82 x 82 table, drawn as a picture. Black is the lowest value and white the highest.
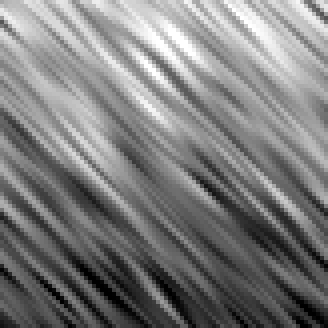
Slope: up to the top. Grain: diagonal, down to the right. Average level on the scale: 50%. Lone odd cells: none.
